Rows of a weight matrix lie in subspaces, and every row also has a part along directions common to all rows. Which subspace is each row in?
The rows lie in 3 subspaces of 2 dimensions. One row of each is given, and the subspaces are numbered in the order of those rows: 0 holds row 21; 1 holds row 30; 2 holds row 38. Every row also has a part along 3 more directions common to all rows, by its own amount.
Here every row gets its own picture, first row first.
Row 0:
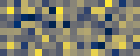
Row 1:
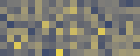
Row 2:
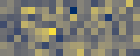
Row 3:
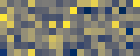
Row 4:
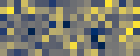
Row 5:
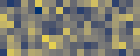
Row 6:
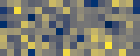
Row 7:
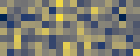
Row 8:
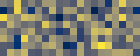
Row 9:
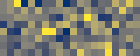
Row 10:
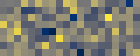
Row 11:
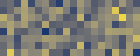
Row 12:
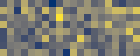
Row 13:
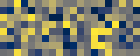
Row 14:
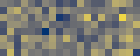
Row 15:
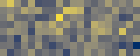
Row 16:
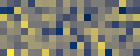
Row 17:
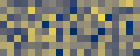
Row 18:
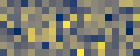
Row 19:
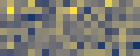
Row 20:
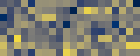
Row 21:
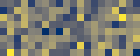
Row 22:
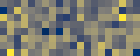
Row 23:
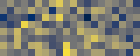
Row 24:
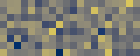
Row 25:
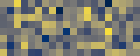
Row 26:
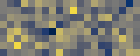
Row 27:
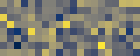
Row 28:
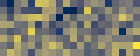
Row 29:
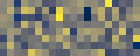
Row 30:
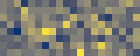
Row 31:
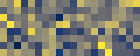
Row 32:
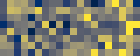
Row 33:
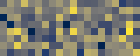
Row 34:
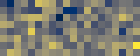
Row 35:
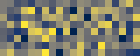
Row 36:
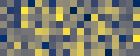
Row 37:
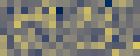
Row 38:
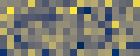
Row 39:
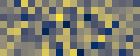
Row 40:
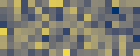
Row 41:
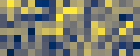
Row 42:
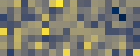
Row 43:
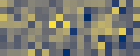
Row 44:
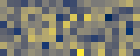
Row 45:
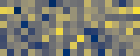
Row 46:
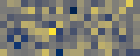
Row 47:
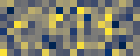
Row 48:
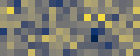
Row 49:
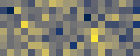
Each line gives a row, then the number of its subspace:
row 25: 2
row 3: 2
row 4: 0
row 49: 0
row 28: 2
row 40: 0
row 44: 1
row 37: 2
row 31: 1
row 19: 2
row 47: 2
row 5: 2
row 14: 0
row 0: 2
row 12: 0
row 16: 0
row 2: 1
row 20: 2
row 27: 1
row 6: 0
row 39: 1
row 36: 1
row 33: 1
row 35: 1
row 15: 2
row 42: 0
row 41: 2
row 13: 0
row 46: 1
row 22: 0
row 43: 2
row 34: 2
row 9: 1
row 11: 0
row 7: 0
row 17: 1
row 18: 1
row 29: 2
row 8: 0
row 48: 0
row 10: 1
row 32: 0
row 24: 1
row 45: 0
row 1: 1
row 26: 1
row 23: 0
